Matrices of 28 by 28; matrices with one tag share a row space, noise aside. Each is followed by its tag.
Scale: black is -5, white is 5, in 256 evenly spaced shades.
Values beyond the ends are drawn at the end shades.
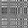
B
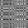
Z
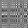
B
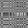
Z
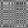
Z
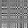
B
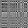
B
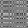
Z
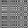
B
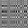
B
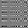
B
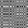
Z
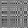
B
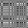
Z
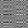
Z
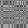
Z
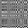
B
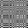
Z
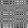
Z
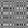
Z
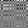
Z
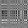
B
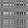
Z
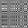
B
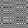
Z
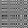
B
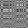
Z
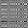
B
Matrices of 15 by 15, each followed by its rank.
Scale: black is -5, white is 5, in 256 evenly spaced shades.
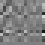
two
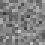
full rank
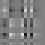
one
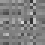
two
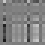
one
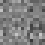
three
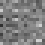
three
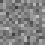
full rank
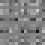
two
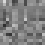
three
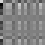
one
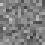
full rank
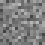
full rank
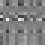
two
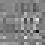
three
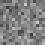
full rank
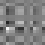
one
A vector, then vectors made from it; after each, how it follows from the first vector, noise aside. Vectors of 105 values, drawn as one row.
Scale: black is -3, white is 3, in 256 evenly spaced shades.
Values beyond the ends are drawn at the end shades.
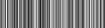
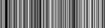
sign-scrambled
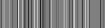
partly zeroed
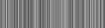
shrunk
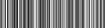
copied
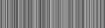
shrunk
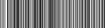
sign-scrambled
